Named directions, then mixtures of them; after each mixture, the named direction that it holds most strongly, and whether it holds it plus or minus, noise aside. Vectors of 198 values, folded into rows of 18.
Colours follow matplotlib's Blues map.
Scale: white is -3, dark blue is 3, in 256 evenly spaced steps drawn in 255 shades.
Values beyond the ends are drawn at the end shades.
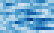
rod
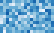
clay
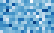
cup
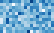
clay, plus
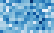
cup, minus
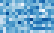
clay, plus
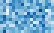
clay, minus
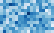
clay, minus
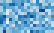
clay, minus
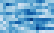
rod, plus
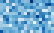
cup, minus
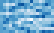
rod, minus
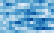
rod, plus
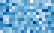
cup, plus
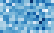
cup, minus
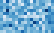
cup, plus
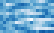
rod, minus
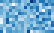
clay, plus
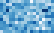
cup, plus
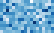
cup, plus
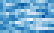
rod, minus
